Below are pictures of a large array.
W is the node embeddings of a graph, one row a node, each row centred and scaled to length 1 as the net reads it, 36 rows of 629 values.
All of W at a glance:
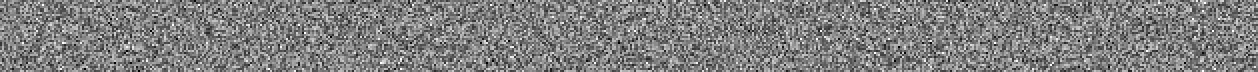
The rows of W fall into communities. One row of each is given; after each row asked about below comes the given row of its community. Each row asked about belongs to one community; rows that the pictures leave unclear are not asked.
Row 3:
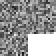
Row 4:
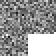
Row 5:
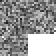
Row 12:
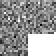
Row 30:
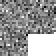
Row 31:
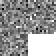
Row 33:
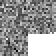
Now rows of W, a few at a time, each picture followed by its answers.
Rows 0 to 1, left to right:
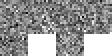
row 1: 31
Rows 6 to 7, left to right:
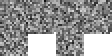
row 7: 4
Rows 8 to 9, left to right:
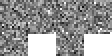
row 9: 12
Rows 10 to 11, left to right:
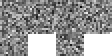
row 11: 3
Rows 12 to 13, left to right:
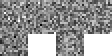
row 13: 31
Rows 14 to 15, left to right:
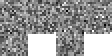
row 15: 33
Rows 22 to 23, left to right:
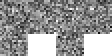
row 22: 5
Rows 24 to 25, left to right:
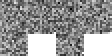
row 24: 4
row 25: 3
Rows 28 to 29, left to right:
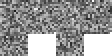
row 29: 30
